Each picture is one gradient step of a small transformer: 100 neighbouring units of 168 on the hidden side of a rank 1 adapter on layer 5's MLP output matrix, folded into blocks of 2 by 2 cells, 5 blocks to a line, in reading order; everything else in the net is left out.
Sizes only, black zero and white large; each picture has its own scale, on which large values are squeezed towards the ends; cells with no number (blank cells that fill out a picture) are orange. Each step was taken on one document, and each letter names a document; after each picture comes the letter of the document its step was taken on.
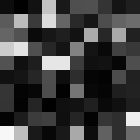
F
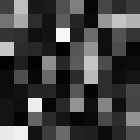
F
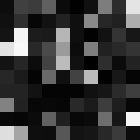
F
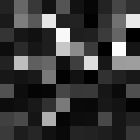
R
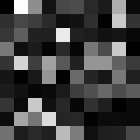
R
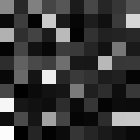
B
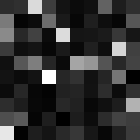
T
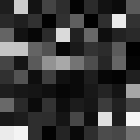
F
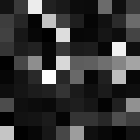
T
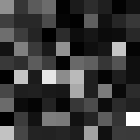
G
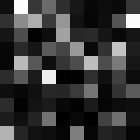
R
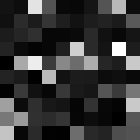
T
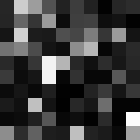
F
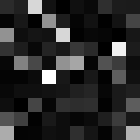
T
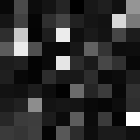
F
